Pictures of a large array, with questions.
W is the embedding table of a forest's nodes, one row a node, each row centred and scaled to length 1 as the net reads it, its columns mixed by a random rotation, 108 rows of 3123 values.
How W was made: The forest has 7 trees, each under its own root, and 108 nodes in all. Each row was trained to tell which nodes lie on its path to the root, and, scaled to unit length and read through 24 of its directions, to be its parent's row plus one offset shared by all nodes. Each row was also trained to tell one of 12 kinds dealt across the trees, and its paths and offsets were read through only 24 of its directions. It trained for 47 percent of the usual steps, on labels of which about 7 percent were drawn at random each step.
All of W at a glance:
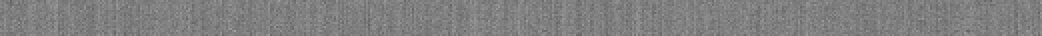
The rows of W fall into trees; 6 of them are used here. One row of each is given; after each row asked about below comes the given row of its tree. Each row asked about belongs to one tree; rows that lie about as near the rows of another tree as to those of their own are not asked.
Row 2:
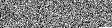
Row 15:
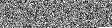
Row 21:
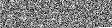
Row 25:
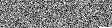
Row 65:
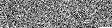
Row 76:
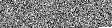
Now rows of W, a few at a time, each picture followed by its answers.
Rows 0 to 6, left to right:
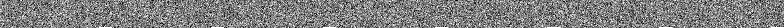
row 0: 21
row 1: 2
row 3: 21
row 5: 21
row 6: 15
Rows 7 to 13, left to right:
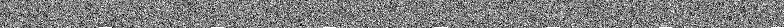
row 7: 21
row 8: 2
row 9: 2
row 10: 76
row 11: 76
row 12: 25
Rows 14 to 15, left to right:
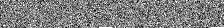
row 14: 2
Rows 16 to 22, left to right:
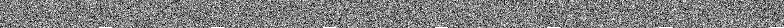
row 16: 25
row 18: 21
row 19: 25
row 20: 2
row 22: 15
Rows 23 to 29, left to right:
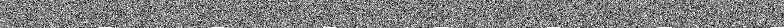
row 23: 15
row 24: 25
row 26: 15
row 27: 15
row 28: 21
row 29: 65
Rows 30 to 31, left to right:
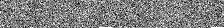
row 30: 25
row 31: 25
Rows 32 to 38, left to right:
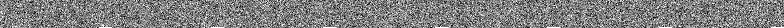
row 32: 65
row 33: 2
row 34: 21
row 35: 21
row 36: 76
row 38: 65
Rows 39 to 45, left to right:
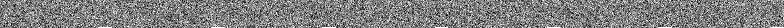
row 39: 76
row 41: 15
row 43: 21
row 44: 15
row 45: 25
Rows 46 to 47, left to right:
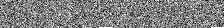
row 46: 2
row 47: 21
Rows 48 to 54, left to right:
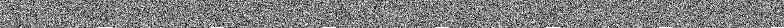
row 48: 15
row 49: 15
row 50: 76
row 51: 2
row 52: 15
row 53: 25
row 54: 21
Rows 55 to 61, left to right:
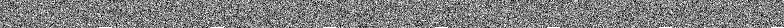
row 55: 76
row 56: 76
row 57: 2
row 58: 21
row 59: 2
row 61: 25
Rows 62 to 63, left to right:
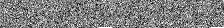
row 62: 15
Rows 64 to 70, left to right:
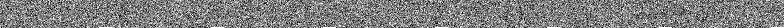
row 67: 2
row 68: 21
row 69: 15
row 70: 25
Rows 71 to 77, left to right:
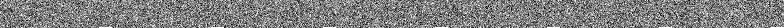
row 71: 25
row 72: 21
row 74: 21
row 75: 2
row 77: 2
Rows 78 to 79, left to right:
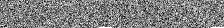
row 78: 25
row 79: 65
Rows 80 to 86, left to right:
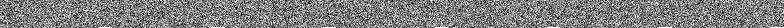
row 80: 25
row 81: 21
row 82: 15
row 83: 2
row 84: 25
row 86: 21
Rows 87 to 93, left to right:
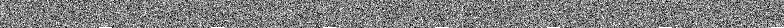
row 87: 2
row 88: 21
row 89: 21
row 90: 15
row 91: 21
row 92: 15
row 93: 2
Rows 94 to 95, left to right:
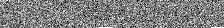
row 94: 2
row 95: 25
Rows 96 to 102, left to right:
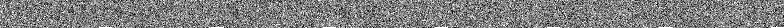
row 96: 21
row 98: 2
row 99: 65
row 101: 2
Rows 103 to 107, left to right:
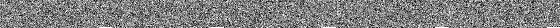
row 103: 21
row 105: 25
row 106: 2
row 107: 15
